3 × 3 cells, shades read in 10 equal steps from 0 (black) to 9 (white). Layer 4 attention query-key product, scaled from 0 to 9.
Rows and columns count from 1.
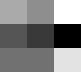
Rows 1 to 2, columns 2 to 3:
5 9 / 2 0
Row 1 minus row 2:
3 3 9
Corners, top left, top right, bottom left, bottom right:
6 9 4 8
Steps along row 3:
same up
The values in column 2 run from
2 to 5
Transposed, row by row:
6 3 4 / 5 2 4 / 9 0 8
